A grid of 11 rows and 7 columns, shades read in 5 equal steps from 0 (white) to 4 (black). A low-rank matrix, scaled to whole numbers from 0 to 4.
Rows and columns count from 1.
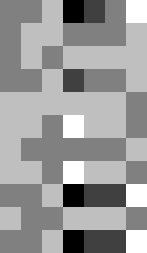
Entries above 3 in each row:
1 0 0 0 0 0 0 0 1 0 1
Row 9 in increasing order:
0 1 2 2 3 3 4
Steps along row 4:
same down up down same down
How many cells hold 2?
30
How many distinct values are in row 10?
2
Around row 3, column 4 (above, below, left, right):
2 3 2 1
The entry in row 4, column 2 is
2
